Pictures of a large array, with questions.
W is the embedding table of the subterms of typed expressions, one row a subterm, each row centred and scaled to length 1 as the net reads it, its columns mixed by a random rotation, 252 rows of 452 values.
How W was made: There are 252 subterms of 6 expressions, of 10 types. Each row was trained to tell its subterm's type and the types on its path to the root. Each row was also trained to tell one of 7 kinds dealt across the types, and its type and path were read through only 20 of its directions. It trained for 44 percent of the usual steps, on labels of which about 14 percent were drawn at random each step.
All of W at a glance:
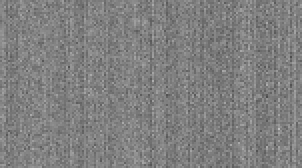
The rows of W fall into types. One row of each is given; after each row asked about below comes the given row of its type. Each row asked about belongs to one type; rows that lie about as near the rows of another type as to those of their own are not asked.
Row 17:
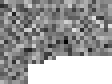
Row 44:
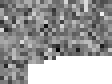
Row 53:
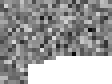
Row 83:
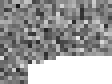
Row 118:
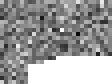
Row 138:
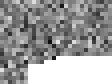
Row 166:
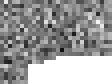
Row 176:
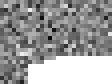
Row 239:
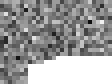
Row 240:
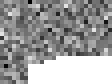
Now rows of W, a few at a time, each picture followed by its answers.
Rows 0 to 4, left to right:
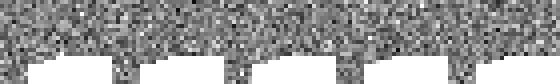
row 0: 17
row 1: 166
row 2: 176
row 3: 44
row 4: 240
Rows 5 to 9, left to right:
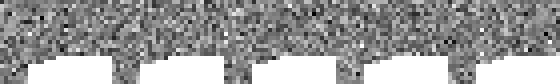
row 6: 44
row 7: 118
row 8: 118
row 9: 83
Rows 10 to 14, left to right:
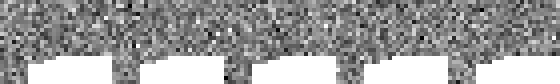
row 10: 83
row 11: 83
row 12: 176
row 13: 138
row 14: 239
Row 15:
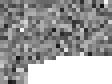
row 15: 239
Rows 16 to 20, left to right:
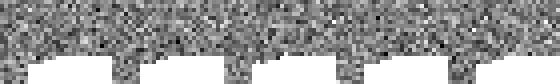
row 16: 239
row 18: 83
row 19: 17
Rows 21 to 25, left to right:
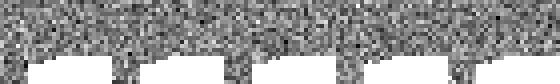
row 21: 176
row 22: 138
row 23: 240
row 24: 83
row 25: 138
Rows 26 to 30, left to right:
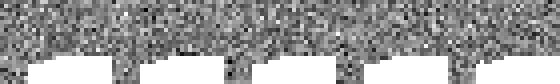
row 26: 239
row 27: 83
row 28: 166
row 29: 53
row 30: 166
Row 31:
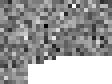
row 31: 53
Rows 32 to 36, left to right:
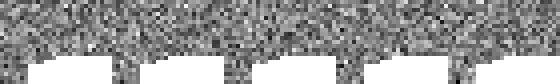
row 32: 240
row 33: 240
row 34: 53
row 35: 17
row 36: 239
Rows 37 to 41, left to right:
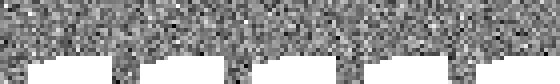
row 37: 83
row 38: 176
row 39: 240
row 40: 44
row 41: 240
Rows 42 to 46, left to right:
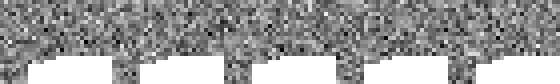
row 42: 166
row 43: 83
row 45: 17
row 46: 176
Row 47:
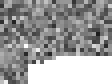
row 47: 17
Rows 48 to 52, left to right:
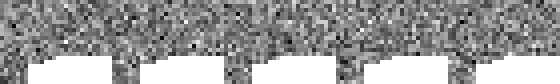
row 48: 176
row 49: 240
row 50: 17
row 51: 166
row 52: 17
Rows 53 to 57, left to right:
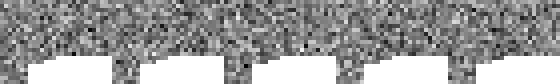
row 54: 176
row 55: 240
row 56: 118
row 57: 118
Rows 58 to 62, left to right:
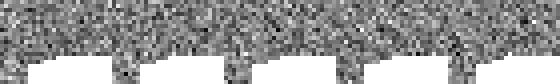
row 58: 83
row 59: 53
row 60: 176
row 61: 166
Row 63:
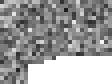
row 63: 138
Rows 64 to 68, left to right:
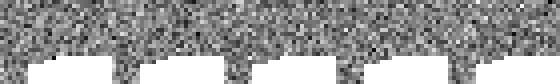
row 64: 138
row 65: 166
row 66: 138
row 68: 166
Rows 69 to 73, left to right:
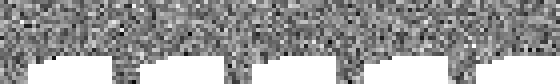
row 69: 240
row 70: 83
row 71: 240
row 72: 17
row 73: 17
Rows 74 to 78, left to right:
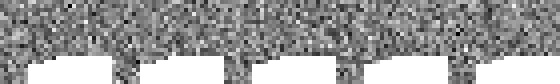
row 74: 138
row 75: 17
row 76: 44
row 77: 44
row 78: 83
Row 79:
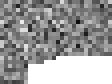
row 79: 176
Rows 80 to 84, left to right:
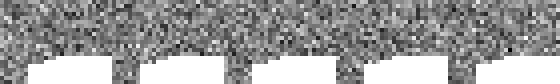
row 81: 176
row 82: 17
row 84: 240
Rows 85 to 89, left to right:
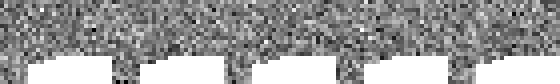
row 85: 239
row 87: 166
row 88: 53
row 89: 176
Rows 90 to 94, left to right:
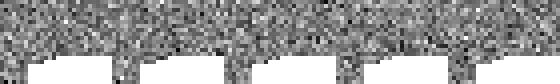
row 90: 176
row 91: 118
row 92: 138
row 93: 17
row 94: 166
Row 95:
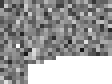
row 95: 44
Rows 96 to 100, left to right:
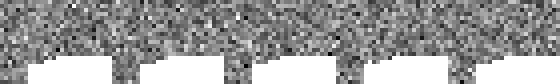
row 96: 53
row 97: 138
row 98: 240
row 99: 83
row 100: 17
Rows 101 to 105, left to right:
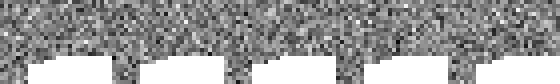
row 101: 239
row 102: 44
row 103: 17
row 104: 240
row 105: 166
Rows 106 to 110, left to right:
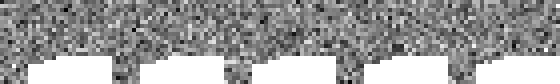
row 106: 138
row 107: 138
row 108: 239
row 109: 176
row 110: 17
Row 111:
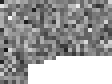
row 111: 83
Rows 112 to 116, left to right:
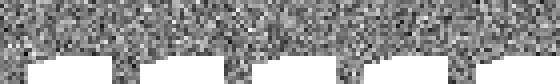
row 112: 44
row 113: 44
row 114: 53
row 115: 239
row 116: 176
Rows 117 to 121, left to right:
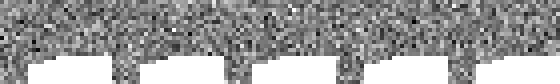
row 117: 138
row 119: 166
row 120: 176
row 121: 83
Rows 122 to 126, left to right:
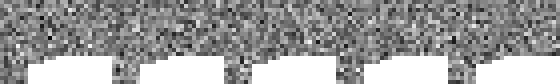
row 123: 239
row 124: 239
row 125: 17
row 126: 239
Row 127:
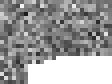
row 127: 83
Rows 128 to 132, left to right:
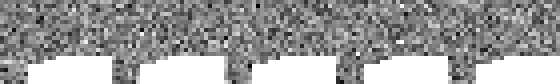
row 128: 239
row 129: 176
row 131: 176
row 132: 138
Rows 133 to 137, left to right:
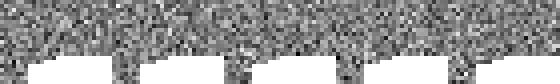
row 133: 53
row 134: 53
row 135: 83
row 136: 44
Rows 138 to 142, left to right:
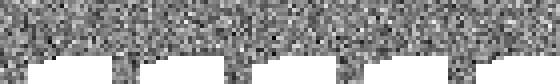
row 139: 44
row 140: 138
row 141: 166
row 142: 17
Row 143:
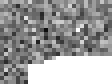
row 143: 83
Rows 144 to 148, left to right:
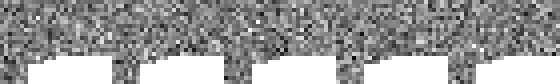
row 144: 138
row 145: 176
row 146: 240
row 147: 239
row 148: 240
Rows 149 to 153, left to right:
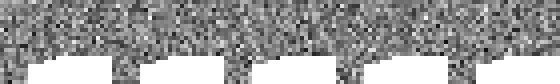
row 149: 138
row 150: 53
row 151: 44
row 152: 239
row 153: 53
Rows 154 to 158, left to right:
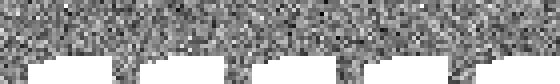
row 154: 166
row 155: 138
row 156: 166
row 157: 166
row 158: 176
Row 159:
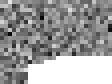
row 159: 83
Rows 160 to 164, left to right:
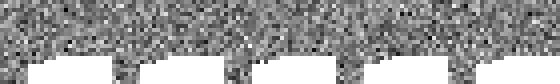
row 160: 138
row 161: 166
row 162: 17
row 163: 176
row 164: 83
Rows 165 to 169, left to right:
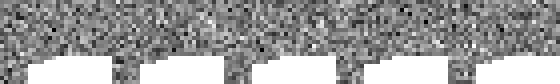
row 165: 176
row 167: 138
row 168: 138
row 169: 176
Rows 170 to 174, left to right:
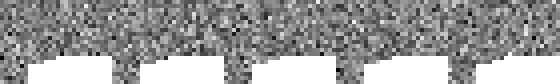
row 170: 44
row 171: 44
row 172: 83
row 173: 239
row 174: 138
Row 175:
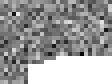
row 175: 17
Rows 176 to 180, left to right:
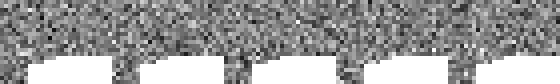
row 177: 83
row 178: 44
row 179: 166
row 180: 176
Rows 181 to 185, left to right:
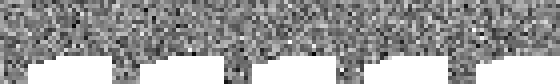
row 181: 166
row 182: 166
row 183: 176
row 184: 17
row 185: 83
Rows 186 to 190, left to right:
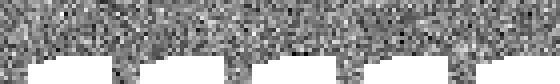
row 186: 53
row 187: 239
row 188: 166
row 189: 118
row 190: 240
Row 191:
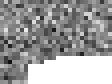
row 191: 166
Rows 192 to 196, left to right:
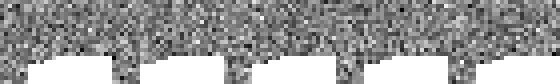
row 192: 118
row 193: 44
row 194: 166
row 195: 17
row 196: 118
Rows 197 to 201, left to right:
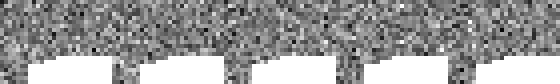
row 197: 240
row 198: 239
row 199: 138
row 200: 176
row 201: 176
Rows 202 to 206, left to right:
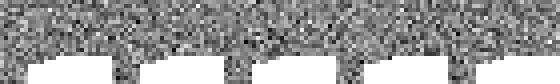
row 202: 239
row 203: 166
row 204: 83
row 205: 44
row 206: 138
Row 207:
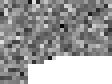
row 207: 118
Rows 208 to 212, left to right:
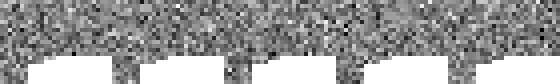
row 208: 83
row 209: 166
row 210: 17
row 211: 83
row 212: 53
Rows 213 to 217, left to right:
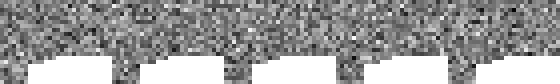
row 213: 239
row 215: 44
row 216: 166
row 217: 166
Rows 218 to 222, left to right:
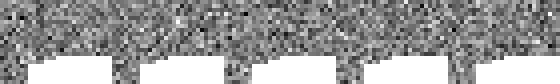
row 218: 240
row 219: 53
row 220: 239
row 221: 239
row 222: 44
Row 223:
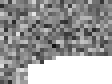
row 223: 239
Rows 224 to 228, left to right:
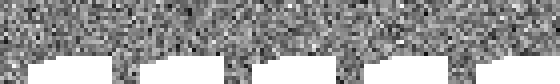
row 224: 239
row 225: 53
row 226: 240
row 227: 176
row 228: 83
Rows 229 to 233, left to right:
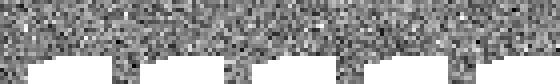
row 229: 239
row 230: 240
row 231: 239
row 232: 83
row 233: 240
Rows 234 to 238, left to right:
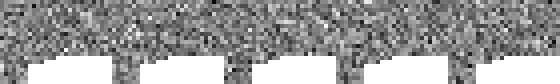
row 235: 166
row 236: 17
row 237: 138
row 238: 240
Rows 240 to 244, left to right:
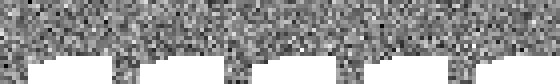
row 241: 176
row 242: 176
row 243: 53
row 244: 176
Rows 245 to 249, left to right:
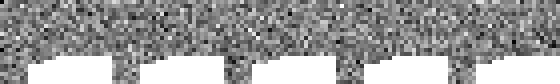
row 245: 83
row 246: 118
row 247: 166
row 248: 53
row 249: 17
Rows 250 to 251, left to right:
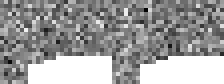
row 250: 166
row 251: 44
